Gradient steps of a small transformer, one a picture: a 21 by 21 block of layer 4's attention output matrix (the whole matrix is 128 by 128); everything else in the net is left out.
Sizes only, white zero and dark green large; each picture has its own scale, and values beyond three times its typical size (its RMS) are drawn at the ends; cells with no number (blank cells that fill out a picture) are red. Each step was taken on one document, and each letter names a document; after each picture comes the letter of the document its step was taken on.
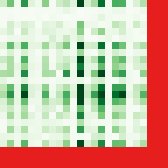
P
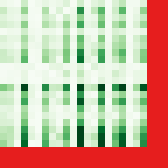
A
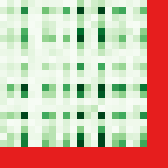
A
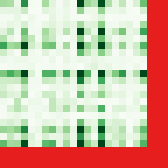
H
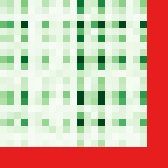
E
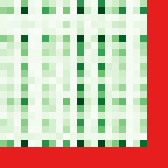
A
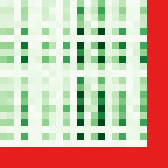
E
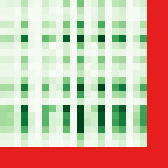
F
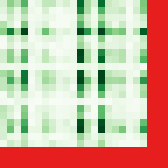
H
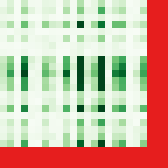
P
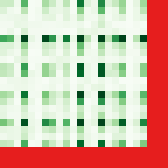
A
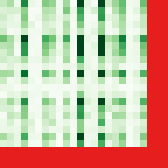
A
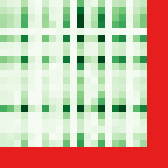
F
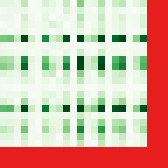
F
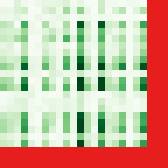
H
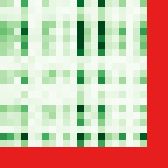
H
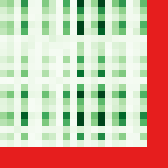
E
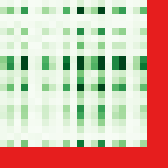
P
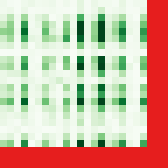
E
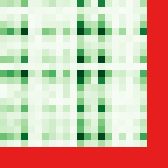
H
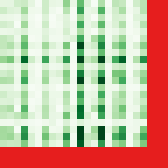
E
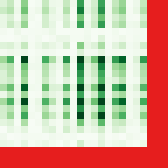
P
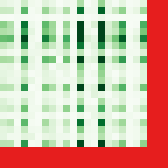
A
